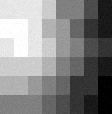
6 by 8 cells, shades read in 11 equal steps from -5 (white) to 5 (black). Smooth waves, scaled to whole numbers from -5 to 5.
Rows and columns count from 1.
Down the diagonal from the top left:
-4 -5 -4 -2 1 3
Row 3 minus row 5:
-2 -3 -3 -3 -2 -3 -1 -2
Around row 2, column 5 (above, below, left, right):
0 -1 -2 1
